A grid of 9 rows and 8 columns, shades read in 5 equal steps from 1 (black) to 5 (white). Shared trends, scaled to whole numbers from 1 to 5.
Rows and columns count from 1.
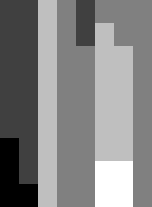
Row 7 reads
1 2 4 3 3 4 4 3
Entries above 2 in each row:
5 5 6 6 6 6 6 6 6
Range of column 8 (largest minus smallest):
0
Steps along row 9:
same up down same up same down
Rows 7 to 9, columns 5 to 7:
3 4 4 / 3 5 5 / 3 5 5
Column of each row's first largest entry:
3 3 3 3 3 3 3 6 6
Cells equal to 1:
4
